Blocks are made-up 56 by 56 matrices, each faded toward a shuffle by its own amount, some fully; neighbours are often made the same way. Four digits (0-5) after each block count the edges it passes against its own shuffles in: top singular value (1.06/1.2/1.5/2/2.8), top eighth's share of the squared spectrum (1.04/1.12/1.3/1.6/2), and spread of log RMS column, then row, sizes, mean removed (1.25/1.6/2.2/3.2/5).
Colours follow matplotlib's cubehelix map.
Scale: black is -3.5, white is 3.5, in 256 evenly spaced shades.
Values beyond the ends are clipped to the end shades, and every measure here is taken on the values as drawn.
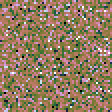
2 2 0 0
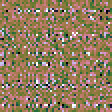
4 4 2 3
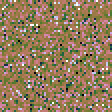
0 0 0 0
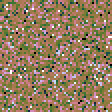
0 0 0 0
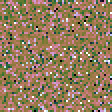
1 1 0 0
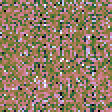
3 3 2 1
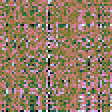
4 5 3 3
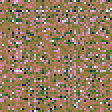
3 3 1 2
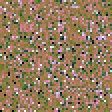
2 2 1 0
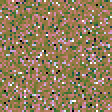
0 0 0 0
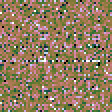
3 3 1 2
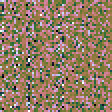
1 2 3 0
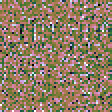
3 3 1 1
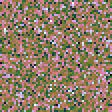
0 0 0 0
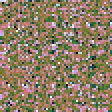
4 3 2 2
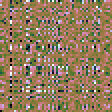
5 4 3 3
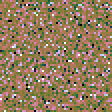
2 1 0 0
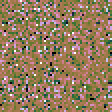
3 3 1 1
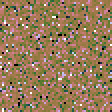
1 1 0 0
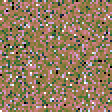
0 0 0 0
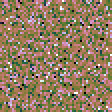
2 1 0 0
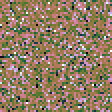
3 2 1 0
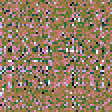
4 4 2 2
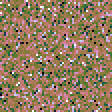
0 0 0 0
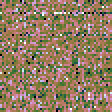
4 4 2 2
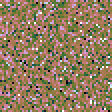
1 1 0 0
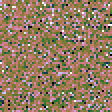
2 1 0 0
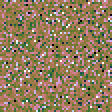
1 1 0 0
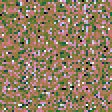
3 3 1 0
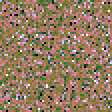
2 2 0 0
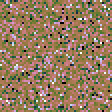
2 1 0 0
